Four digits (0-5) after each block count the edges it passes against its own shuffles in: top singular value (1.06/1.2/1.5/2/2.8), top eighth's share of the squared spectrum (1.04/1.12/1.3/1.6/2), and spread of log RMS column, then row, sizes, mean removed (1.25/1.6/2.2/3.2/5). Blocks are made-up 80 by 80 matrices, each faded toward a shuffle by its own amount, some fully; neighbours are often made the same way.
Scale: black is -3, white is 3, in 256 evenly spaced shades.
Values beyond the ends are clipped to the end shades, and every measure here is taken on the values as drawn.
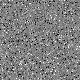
1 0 0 0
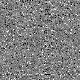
3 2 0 1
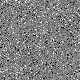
0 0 0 0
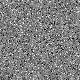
1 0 0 0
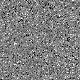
3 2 1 0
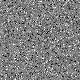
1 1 0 0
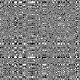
5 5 3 3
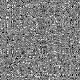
3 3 1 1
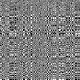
5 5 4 4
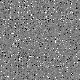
3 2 1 1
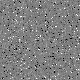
1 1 0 0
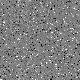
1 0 0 0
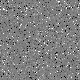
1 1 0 0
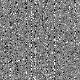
2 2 3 0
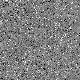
0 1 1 0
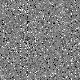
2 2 2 0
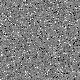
0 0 0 0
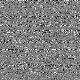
2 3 0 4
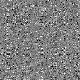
4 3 2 1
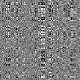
5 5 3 3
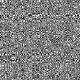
4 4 2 3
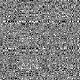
4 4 2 3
